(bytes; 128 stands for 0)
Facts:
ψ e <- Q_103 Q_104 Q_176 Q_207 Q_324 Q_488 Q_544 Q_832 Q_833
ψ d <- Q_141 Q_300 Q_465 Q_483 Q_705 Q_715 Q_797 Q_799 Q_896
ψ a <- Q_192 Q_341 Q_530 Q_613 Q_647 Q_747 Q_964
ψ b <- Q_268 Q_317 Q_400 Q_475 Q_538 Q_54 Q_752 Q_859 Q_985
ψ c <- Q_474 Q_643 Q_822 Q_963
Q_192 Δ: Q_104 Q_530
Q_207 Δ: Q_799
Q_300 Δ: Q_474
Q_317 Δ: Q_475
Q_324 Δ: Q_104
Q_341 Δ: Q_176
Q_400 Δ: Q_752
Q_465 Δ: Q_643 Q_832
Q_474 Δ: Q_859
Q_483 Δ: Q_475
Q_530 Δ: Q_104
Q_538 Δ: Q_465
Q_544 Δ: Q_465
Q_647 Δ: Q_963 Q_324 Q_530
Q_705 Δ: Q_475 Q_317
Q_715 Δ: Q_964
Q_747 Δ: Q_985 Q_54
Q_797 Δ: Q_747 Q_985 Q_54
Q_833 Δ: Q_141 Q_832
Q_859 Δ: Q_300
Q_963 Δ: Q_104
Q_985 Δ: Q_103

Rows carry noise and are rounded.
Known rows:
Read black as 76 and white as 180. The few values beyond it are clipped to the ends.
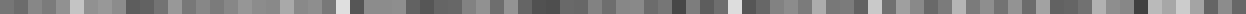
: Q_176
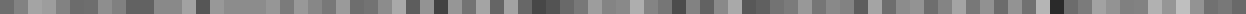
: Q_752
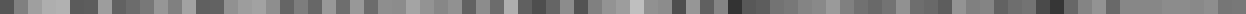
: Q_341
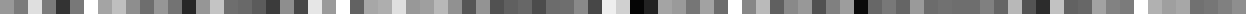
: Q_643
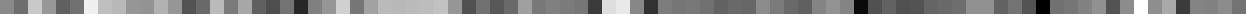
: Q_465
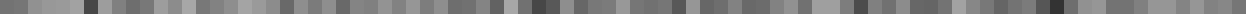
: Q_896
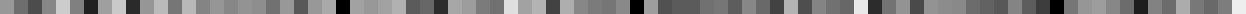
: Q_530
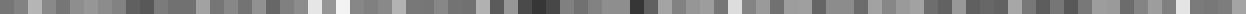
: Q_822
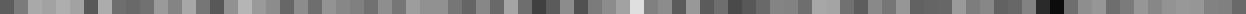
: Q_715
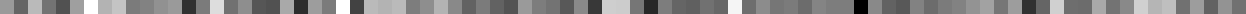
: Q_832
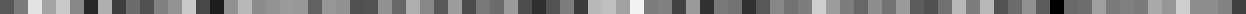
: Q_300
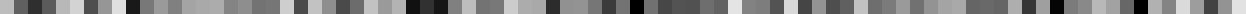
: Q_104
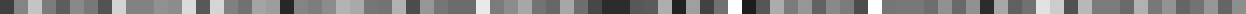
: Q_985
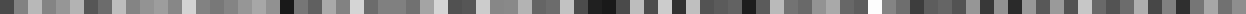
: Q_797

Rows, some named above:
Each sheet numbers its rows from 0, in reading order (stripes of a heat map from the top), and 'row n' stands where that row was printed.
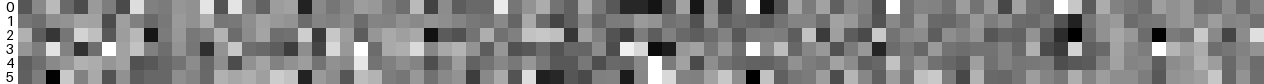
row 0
Q_54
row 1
Q_896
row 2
Q_324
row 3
Q_643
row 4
Q_207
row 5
Q_317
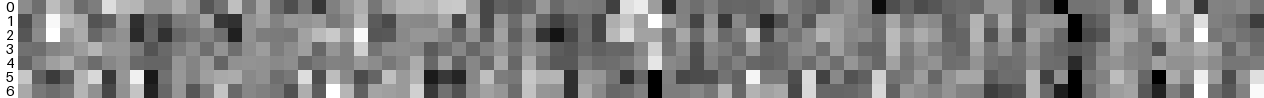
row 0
Q_465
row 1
Q_859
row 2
Q_474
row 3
Q_488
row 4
Q_268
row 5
Q_104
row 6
Q_963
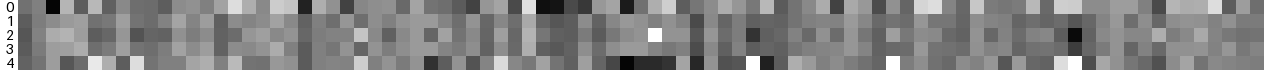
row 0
Q_475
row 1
Q_613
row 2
Q_400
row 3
Q_613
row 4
Q_103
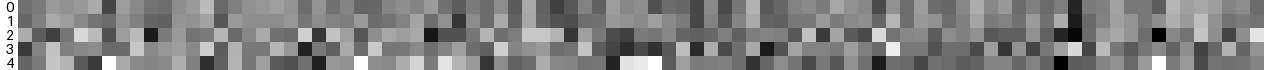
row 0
Q_799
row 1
Q_752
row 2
Q_324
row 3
Q_747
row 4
Q_538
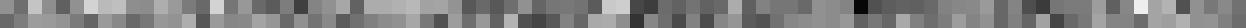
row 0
Q_141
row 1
Q_964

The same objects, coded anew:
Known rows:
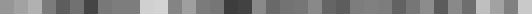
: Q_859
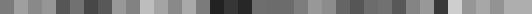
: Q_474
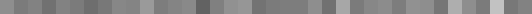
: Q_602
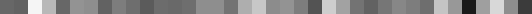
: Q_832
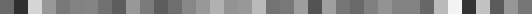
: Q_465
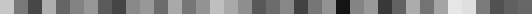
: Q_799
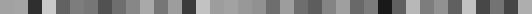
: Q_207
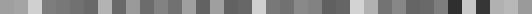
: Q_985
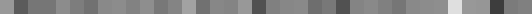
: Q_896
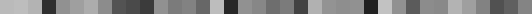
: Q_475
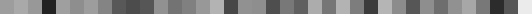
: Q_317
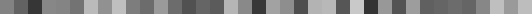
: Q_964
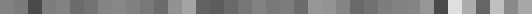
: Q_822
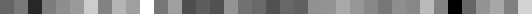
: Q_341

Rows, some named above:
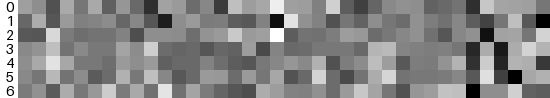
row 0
Q_752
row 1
Q_104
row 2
Q_538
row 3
Q_747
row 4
Q_103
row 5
Q_797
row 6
Q_176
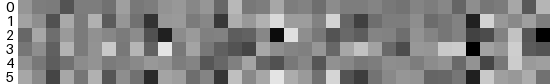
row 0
Q_268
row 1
Q_752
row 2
Q_104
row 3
Q_176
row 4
Q_613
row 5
Q_752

